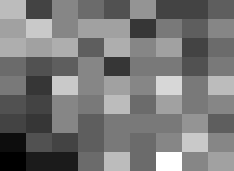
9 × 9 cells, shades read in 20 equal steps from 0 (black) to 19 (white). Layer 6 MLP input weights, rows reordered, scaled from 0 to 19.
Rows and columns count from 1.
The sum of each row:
71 91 93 68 99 83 71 71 75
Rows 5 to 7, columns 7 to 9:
16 9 14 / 12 9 10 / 9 11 7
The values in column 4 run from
7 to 12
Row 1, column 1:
14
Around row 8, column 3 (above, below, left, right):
10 2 6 7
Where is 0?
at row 9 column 1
